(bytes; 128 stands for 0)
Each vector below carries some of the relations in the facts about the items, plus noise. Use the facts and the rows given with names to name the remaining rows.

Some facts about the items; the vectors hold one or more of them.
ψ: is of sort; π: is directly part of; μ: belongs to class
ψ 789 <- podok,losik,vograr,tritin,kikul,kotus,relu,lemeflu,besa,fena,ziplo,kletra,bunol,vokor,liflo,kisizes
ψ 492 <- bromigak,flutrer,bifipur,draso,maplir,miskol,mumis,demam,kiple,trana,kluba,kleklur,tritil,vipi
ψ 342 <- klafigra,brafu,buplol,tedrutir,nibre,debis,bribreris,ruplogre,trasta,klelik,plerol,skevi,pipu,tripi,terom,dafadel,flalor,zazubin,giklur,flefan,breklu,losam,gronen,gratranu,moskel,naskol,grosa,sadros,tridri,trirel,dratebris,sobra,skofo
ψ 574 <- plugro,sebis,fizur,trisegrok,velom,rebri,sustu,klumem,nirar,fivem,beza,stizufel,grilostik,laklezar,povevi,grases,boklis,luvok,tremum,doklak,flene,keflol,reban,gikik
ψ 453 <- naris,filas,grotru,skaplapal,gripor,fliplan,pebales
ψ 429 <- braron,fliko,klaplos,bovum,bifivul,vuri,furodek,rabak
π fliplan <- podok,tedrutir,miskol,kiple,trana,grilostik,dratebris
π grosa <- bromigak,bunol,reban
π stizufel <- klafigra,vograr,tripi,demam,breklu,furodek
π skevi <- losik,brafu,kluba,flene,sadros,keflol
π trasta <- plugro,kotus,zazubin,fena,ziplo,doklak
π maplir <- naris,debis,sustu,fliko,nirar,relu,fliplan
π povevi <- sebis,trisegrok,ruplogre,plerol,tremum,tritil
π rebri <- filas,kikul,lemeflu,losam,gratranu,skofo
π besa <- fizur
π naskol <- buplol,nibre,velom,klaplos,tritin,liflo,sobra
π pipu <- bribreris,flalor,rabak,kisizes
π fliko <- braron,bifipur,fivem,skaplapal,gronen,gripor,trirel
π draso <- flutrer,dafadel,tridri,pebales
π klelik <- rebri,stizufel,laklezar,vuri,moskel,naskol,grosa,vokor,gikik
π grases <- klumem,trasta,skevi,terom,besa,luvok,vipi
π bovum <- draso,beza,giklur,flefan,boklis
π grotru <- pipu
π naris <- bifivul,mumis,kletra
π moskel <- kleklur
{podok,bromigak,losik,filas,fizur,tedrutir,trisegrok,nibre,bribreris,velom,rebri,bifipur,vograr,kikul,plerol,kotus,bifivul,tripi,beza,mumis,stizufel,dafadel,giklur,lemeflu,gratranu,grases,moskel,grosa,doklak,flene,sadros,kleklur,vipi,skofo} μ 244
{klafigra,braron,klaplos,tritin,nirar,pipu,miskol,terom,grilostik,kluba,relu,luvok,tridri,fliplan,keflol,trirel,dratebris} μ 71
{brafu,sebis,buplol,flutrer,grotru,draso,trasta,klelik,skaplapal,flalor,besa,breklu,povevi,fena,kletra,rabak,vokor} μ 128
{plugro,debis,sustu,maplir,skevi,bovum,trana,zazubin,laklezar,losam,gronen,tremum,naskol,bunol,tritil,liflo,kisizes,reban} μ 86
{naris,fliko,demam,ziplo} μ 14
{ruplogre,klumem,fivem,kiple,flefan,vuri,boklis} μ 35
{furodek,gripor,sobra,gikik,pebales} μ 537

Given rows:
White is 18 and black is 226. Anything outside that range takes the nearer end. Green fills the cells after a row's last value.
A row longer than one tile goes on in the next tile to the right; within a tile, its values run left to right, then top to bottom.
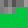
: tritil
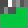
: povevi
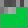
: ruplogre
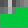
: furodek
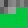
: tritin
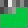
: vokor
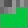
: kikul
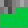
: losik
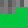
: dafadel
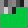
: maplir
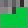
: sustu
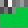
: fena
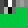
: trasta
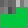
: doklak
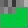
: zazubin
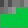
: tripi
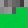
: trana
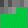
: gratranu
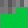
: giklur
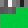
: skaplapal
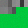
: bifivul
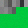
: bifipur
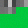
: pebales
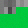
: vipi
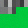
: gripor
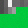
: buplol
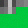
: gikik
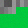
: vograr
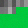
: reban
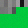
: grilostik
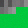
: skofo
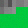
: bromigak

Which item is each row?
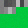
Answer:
boklis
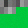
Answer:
bunol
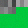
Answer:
plugro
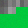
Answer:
klaplos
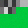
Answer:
skevi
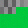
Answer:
kluba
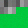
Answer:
liflo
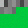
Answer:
relu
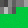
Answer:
bovum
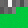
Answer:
flalor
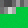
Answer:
vuri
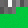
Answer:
rabak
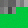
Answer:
sadros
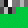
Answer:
besa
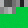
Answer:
kiple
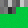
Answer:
ziplo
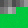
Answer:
losam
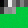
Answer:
klelik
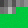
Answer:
laklezar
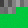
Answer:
velom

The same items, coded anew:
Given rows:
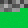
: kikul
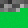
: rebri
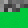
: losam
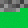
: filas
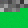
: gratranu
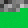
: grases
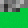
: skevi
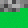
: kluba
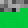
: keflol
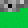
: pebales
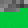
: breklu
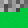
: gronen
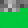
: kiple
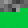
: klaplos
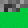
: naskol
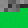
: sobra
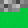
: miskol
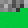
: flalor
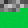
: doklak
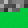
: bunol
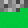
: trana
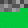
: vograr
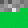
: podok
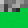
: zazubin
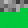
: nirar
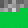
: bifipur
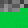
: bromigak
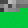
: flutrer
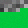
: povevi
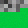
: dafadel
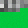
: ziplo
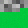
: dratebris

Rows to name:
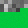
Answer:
rabak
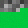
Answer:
velom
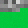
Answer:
fena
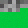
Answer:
bifivul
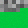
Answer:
brafu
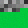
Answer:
tremum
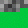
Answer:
klafigra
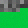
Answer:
furodek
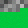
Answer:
vipi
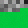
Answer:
sustu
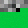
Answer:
kisizes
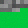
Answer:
vokor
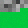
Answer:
fliplan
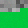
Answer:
skaplapal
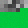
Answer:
pipu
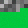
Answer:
tritin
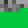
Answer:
trasta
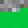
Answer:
kletra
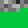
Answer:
braron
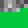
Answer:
fivem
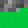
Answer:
vuri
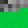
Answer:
draso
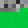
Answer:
naris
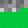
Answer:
tedrutir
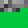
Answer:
tritil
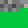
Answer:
grotru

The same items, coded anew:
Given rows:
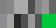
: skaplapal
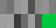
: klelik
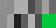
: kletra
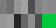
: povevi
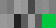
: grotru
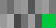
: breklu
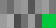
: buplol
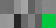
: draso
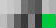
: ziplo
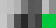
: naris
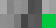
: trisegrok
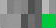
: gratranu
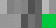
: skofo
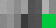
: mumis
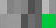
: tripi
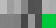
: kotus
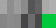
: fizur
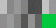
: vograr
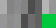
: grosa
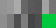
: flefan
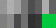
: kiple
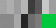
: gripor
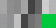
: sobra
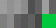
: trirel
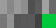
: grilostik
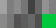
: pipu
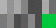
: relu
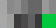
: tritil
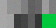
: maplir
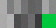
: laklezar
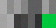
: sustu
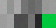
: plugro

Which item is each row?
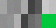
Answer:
gikik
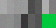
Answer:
tedrutir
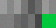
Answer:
terom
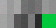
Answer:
zazubin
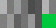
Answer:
tritin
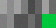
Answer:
fliplan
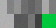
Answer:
losam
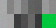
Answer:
tremum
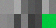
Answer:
boklis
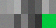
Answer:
klumem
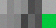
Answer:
grases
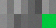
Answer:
tridri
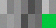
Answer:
filas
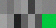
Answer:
flalor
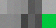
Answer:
vipi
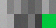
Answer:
naskol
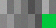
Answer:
klaplos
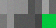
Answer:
miskol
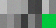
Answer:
podok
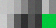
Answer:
fliko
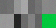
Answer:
flutrer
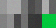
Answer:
fivem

